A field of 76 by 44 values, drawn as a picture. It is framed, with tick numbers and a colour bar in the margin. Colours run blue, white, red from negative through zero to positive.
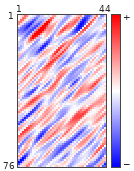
Histogram: bell-shaped. Slope: none. Odd rows or columns: none. Average level on the scale: 50%. Grain: diagonal, up to the right.
